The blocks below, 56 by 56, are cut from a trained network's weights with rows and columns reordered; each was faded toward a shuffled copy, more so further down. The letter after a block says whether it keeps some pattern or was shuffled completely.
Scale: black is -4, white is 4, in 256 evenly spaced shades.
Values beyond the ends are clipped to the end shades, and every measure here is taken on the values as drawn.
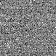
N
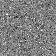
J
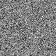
J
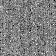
N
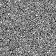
J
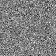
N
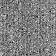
N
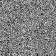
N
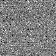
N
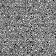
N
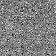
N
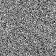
J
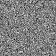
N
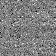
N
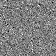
J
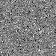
J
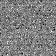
N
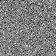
J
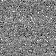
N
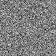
J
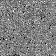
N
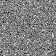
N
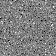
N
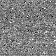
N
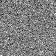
J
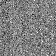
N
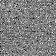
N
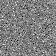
J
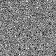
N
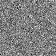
J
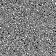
J
